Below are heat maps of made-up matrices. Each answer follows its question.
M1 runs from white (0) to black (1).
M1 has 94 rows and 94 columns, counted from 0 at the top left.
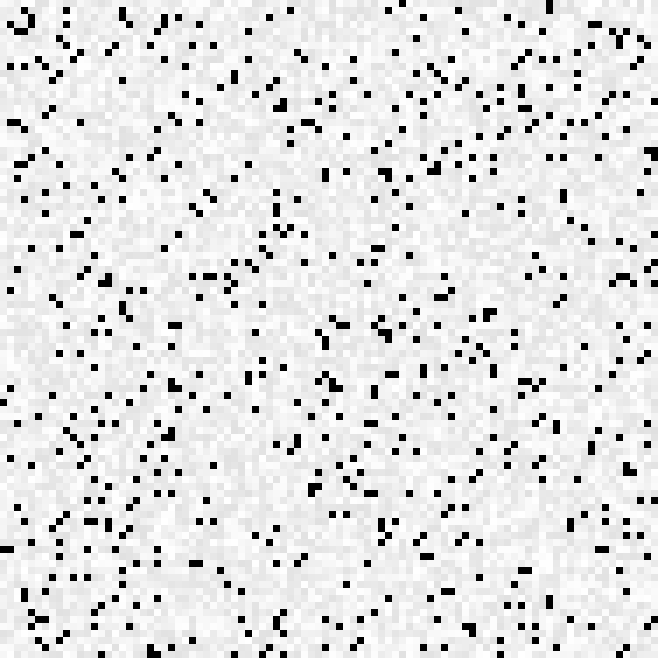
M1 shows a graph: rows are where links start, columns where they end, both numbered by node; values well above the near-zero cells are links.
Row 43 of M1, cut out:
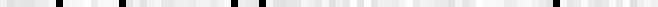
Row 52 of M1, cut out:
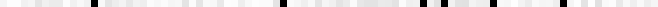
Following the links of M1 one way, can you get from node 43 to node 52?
yes
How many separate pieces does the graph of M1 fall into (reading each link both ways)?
1
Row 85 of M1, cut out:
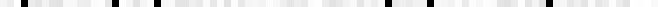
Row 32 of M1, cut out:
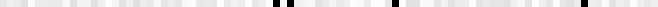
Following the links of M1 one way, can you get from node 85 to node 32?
yes
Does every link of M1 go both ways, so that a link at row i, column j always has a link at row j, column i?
yes
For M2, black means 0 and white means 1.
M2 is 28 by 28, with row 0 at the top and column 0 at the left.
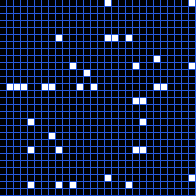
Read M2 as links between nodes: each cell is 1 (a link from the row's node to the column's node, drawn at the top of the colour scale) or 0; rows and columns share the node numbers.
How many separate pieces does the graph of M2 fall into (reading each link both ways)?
2
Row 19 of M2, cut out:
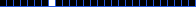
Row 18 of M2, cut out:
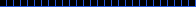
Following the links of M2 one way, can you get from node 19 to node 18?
no
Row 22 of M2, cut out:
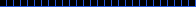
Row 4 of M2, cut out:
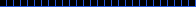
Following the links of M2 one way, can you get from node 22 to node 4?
no
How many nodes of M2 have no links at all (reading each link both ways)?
1
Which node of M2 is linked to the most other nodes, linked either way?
node 12
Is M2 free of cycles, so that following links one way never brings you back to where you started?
yes
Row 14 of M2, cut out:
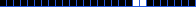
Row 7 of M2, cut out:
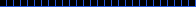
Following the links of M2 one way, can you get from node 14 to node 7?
yes
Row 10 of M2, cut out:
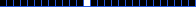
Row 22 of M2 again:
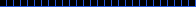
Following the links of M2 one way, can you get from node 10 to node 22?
yes
